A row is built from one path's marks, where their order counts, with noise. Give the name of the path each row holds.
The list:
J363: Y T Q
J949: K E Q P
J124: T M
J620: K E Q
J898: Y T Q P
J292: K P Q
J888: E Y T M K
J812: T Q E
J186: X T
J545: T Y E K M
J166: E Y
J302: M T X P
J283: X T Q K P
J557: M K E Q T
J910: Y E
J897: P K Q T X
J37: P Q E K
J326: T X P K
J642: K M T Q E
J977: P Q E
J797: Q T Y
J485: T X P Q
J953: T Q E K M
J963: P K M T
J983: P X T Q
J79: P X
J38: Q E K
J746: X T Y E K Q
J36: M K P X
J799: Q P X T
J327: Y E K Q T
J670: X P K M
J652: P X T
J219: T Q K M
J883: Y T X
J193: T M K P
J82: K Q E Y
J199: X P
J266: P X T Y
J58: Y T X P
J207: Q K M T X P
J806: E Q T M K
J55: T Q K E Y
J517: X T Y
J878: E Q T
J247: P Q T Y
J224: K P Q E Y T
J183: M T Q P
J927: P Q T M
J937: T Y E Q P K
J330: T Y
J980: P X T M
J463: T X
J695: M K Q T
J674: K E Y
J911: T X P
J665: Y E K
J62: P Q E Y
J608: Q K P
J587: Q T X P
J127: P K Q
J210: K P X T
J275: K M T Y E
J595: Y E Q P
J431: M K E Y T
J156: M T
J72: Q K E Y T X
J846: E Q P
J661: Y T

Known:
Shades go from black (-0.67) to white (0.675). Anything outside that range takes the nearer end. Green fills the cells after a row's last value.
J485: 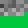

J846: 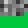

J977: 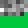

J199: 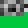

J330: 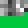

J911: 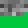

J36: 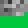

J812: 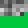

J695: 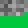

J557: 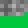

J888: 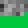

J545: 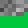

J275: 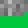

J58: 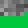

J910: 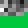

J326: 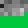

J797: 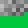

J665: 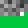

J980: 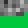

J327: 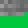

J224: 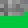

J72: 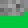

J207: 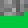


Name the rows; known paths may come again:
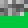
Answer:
J620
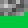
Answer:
J883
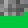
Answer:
J898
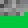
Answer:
J37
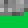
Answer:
J266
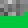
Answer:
J949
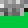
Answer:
J674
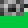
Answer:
J199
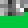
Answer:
J330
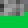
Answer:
J806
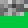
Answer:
J292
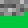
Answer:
J127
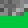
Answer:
J953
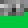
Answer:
J517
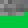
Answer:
J327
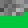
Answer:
J545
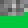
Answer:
J183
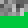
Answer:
J38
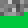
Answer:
J587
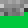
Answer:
J82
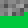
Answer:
J963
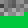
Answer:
J485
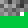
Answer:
J665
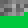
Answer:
J302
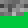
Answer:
J911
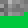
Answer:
J224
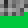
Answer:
J652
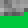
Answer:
J62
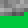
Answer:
J247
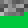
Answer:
J878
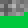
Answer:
J557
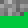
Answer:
J642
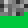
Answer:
J846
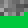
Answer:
J58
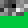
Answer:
J124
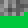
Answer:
J595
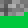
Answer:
J431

